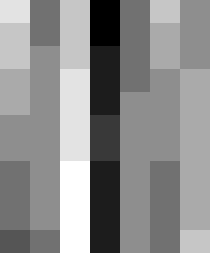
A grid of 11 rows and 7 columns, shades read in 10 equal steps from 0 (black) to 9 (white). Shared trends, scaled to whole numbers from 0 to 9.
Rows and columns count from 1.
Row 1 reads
8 4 7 0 4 7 5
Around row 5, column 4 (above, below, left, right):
1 2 8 5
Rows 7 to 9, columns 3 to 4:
8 2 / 9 1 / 9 1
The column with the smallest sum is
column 4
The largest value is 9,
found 4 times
